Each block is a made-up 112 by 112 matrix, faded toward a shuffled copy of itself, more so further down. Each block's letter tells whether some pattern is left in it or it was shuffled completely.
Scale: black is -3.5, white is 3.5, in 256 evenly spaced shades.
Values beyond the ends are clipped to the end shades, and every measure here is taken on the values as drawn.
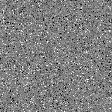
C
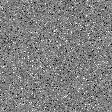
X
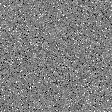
X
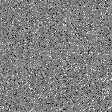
C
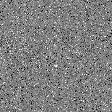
C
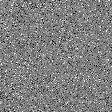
C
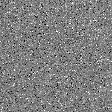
C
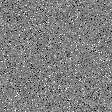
X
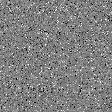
C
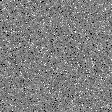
X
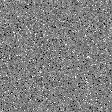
C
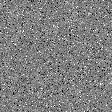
X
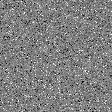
X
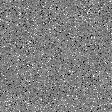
C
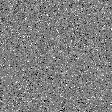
C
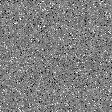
C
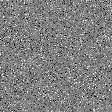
X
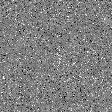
C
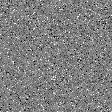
C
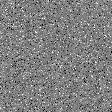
X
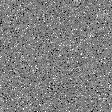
C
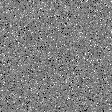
X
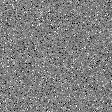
X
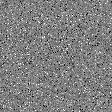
C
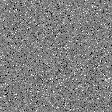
C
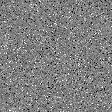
C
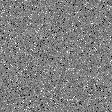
X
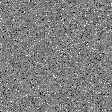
C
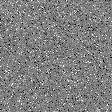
X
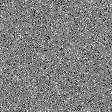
X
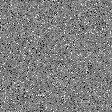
X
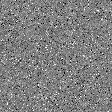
C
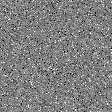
X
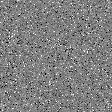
X
